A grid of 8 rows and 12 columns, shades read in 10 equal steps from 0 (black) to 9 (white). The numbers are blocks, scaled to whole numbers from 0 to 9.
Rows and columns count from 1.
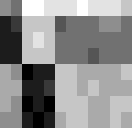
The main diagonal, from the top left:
5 2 7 7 1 7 7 7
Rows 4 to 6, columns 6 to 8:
4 4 4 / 7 7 6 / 7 7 6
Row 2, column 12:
4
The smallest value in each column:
1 1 0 0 0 3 4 4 3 4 4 4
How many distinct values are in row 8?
5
